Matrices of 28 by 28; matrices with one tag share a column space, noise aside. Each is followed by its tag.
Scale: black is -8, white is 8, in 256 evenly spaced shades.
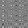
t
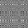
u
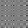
t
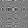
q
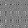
u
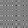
t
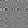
q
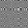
q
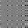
t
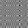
t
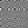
q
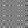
t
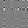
q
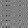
t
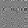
q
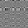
q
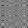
t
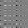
t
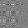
u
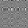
q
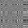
u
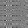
t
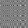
t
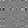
q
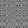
t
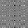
t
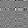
q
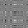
u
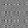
u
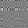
q
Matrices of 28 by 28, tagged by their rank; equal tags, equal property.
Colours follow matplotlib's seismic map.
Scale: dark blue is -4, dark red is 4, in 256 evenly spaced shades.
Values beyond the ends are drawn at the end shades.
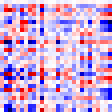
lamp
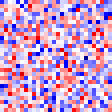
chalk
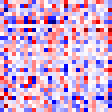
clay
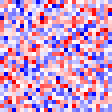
chalk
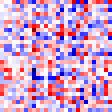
clay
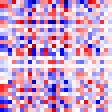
lamp
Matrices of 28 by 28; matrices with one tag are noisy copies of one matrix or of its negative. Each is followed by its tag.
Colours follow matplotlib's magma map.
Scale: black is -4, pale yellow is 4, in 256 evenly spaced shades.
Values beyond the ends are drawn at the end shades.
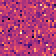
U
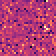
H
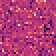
H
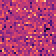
H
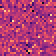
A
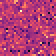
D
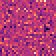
H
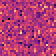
U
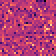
H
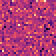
H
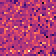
D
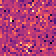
A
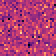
U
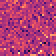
D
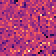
D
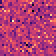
A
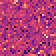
D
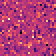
U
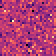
A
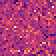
D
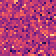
D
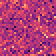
D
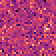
H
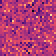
A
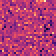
H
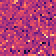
D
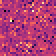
A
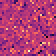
D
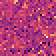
D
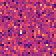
U
